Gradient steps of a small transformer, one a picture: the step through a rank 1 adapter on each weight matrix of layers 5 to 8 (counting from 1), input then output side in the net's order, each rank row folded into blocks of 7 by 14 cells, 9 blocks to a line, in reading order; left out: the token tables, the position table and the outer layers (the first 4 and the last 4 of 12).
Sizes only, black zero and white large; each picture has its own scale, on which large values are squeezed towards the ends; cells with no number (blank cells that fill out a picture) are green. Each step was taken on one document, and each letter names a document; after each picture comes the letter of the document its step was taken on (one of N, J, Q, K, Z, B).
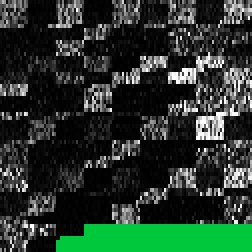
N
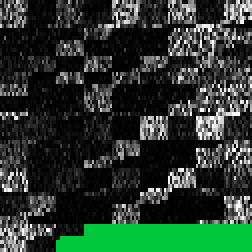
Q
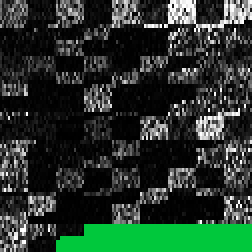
Q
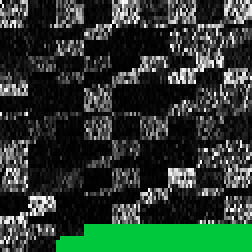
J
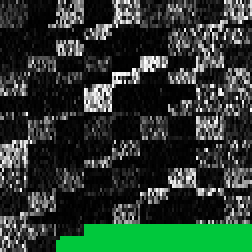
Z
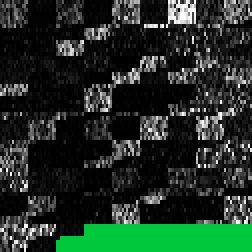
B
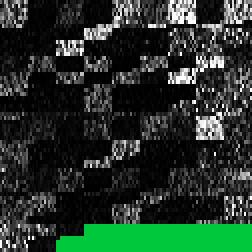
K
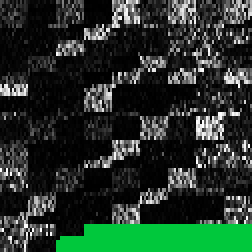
B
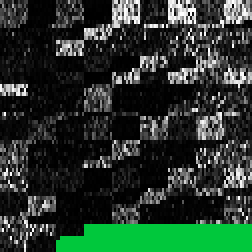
B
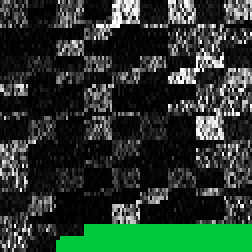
Z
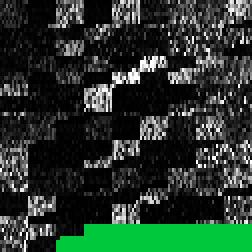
B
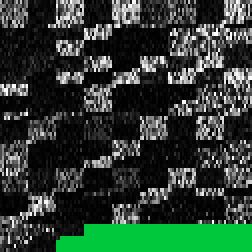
J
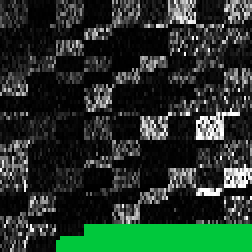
N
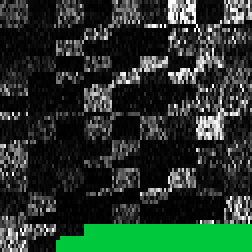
Q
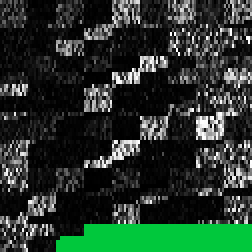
B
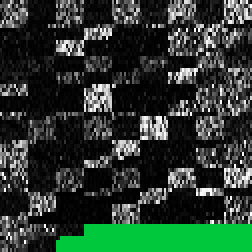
Q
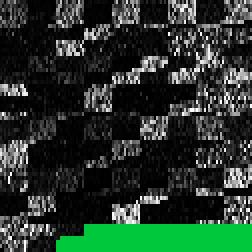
B
